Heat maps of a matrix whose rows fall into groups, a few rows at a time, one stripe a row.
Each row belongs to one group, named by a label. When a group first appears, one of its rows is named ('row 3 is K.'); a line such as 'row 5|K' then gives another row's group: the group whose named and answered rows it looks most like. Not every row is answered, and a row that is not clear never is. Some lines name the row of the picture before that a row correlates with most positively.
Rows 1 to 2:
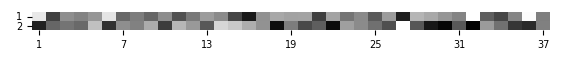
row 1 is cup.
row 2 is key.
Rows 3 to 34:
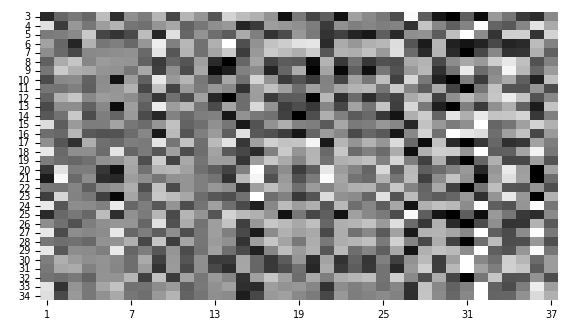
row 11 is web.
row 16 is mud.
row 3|key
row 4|cup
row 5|mud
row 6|web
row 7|web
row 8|mud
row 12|mud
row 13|key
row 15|cup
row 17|web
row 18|cup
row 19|web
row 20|key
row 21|key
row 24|cup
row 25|key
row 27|cup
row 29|cup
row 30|mud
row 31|mud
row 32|web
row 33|cup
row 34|cup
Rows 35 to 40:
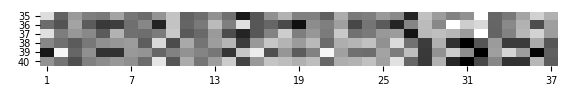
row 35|cup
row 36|mud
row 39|key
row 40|web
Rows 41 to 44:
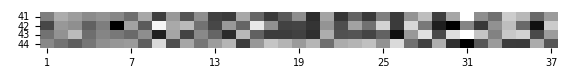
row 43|mud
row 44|web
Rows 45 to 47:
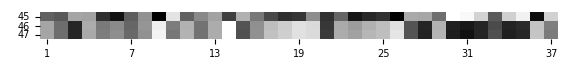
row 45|mud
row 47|web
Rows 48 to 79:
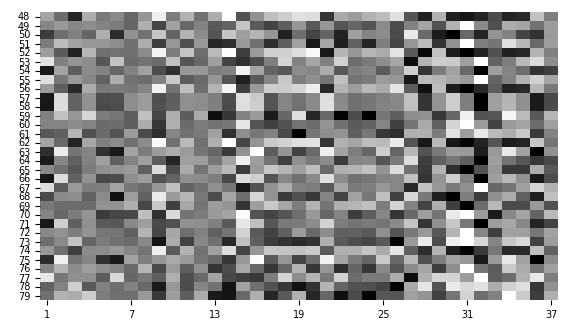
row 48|web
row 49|mud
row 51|mud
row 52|web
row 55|cup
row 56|web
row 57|key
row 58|key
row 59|mud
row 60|mud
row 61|mud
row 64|key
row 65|web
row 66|key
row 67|cup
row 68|key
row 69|web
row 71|key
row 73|mud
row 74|web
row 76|mud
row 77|cup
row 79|mud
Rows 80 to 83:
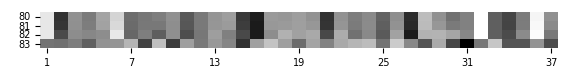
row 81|cup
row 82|cup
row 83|web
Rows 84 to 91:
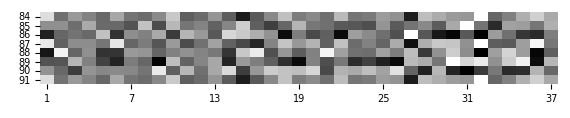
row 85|mud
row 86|key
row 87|cup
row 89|mud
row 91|cup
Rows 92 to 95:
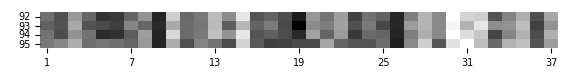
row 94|mud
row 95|mud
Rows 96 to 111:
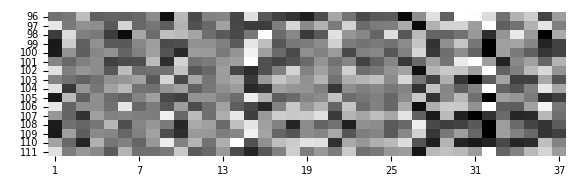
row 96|mud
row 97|cup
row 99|key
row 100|key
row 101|mud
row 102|cup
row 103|web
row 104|cup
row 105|key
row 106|cup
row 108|key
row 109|key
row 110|web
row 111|cup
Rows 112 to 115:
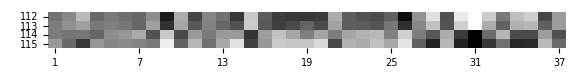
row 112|mud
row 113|mud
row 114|web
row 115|web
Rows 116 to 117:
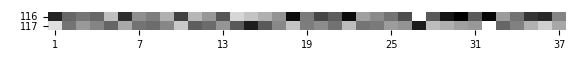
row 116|key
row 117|cup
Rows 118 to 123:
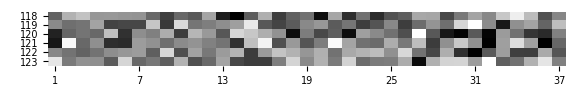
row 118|mud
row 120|key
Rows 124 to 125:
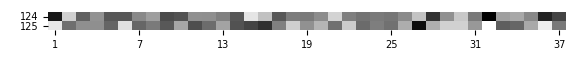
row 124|key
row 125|cup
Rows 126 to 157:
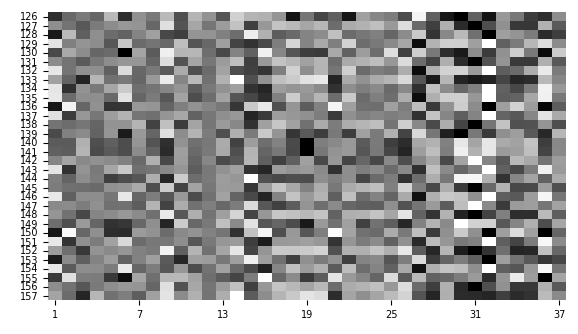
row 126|key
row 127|web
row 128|key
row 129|cup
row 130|key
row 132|cup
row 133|web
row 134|cup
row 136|key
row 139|key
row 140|mud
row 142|mud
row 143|cup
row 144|mud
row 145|web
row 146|cup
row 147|mud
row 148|web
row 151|cup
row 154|cup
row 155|key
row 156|web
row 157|web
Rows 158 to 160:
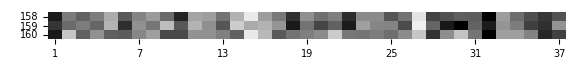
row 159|key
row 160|key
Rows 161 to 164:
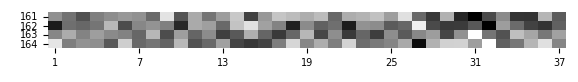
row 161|web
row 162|key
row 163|mud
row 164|cup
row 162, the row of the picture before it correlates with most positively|158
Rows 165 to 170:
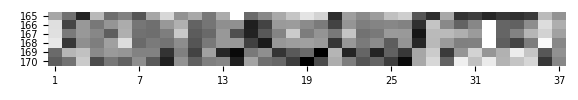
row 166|cup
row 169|mud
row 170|mud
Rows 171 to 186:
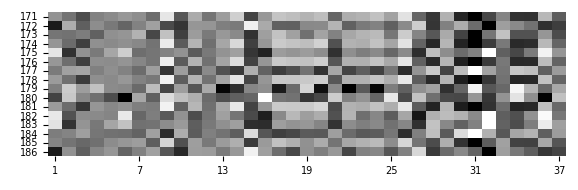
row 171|web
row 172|key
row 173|web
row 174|web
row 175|cup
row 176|web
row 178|web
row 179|mud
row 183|cup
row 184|mud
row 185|web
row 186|key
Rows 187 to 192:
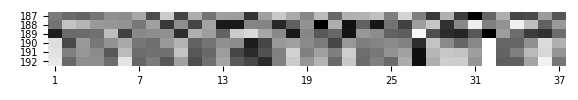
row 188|mud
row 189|key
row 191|cup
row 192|cup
